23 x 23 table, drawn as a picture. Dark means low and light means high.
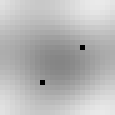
Average level on the scale: 70%. Histogram: skewed, a long tail of low values. Slope: none. Lone odd cells: 2, each lower than its neighbours.
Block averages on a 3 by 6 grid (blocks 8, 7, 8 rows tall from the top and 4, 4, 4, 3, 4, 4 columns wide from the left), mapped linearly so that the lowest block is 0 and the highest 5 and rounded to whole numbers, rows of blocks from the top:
4 3 3 4 5 5 / 2 1 0 0 1 2 / 5 3 2 3 4 5
